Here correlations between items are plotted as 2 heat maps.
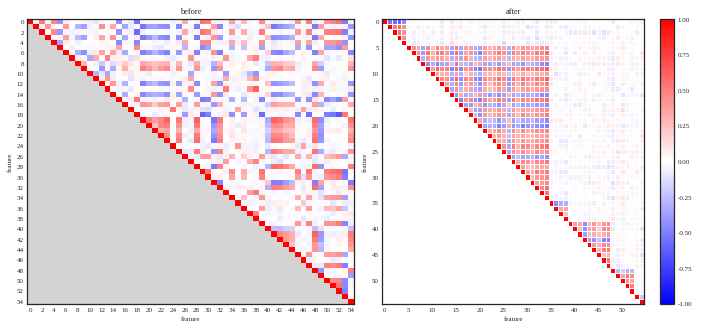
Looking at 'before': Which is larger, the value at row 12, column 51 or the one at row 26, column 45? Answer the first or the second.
the second
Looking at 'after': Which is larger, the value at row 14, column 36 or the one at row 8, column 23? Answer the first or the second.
the first
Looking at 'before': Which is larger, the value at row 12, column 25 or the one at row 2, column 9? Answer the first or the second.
the second
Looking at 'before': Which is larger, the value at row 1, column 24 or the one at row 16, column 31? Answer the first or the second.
the first
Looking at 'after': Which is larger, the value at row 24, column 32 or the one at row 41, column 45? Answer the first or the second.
the first
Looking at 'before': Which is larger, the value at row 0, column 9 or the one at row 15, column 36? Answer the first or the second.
the first
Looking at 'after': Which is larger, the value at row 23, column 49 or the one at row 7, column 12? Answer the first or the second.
the second
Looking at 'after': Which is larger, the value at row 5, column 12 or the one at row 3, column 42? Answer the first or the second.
the first
